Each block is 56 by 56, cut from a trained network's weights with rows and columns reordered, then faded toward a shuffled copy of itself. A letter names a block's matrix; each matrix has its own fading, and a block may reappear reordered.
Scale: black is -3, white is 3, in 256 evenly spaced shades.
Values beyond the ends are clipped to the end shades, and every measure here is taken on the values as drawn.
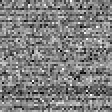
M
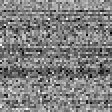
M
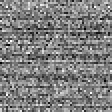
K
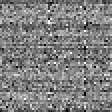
M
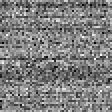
K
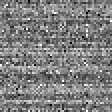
M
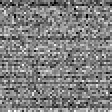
K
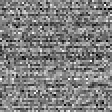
K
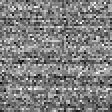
K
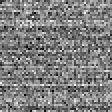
K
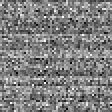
K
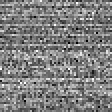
M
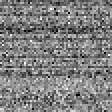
M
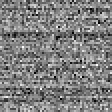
K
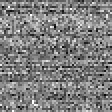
K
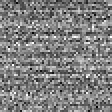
K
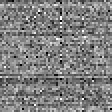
M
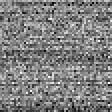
K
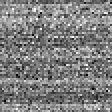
M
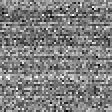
K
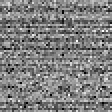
M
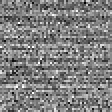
K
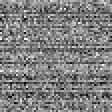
M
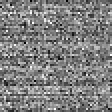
K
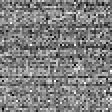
M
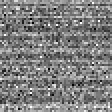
M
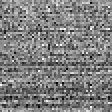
M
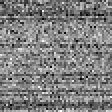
M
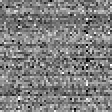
M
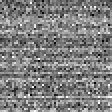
M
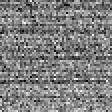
K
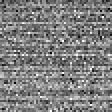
M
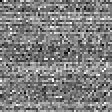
M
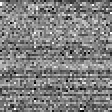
M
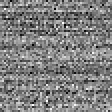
K
